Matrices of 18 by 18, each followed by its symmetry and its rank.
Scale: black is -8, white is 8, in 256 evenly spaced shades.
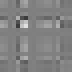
symmetric, rank one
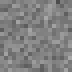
neither, full rank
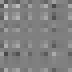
symmetric, rank one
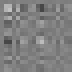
symmetric, rank two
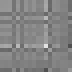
symmetric, rank two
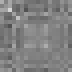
symmetric, rank three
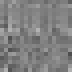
neither, rank three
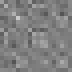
symmetric, rank three
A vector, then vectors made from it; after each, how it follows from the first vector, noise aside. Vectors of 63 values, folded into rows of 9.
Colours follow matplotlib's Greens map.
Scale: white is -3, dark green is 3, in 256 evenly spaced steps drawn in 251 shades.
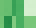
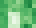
wrapped around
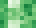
wrapped around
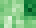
negated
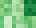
negated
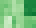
negated
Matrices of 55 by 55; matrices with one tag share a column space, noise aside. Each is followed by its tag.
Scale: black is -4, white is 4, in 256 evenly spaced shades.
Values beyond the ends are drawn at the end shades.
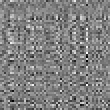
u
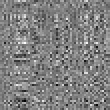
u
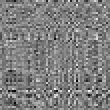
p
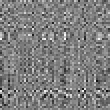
p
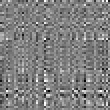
p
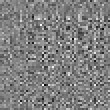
u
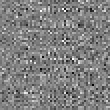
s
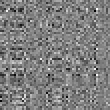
s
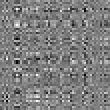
s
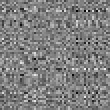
s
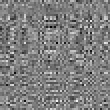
u
